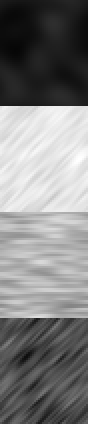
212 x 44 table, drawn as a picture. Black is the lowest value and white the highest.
The table splits into 4 rows of 1 panel. Panel 1,1: very low, smooth, faint in contrast. Panel 2,1: very high, slanting up to the right, faint in contrast. Panel 3,1: high, streaked across. Panel 4,1: low, slanting up to the right.
